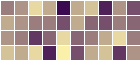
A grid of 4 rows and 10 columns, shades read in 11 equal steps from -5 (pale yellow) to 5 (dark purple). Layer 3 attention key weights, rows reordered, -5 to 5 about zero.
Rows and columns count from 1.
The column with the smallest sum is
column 1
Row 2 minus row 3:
-1 -1 -3 -1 6 -3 1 4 4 1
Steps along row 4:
up down up down up down down up down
